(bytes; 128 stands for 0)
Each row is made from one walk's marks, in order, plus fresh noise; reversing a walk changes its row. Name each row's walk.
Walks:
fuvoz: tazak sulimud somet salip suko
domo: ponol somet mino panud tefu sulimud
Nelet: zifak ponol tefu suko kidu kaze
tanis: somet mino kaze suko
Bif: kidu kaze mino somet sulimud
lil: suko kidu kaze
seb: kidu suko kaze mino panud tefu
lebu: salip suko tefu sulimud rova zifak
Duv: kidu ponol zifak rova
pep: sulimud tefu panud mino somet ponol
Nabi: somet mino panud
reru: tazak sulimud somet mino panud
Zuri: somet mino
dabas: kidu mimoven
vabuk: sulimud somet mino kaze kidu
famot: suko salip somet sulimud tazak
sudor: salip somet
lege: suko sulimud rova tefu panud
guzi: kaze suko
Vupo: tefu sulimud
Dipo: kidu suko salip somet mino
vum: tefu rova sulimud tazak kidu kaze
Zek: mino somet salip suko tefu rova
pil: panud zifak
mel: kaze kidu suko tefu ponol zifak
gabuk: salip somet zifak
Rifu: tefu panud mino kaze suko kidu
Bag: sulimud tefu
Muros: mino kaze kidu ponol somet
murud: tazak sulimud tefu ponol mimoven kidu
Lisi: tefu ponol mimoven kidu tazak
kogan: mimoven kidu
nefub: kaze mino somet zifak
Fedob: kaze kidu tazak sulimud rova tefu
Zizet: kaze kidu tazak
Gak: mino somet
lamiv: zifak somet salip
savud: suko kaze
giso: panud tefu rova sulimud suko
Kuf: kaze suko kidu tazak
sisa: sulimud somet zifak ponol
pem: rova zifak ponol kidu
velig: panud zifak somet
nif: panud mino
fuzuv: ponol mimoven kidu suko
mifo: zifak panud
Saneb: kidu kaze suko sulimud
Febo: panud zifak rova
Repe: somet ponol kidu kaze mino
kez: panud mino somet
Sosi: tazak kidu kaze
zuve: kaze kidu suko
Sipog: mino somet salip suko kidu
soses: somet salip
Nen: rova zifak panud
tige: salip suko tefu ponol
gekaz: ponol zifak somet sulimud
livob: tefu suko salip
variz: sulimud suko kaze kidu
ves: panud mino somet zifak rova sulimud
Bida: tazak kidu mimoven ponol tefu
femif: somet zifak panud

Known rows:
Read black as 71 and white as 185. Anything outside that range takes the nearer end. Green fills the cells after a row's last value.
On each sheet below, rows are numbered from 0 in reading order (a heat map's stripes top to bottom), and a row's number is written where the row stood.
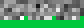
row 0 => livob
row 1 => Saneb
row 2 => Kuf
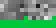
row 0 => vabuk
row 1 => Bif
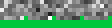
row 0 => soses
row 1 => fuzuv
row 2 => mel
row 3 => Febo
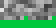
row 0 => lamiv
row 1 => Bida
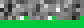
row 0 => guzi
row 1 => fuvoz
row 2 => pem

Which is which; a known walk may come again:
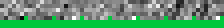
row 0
gabuk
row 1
mel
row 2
famot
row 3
ves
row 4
fuvoz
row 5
Febo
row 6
savud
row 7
guzi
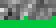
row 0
sisa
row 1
Nelet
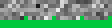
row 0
lebu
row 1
Bif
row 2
soses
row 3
Duv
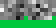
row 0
pem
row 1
kez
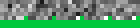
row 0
Saneb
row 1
Sosi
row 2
fuzuv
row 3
tanis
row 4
livob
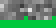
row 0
vabuk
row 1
Lisi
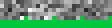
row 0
zuve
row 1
Vupo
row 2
Bida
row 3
Repe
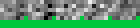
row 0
murud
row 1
kogan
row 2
gekaz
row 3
sudor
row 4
vum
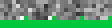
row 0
giso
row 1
tige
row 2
Rifu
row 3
domo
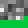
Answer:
Kuf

